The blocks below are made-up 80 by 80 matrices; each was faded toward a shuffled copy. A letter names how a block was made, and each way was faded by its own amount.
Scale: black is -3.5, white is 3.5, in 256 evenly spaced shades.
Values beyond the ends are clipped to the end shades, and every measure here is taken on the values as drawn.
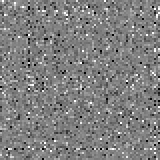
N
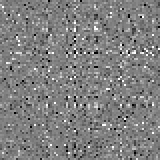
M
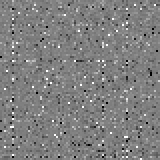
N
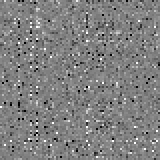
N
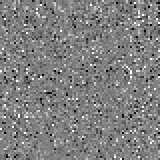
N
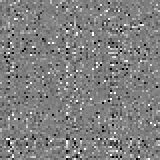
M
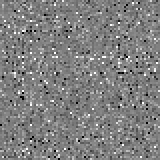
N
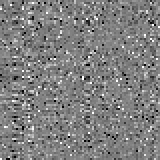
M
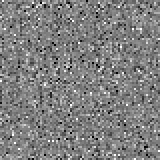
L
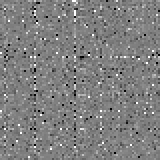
M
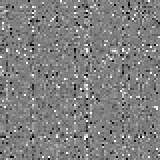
M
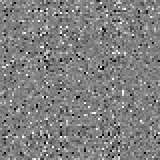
N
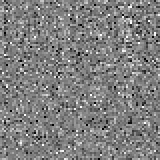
L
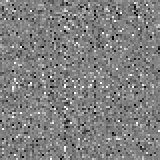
N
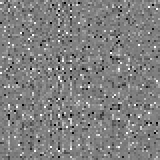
M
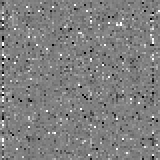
N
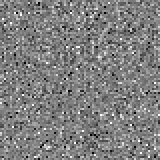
L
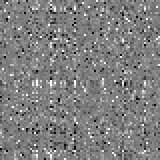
M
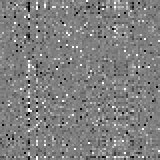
M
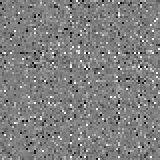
N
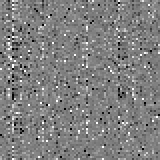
M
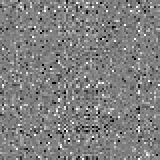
M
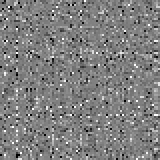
M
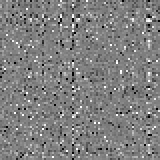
M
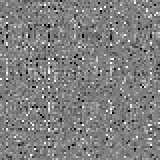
M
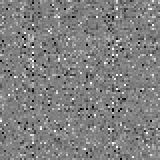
N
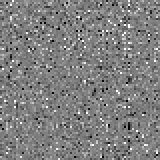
N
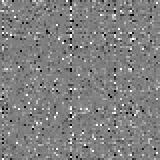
M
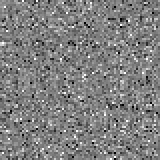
L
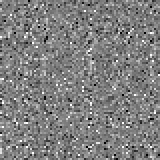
L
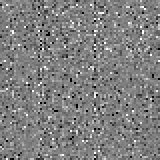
N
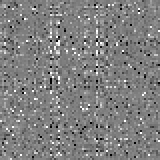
M
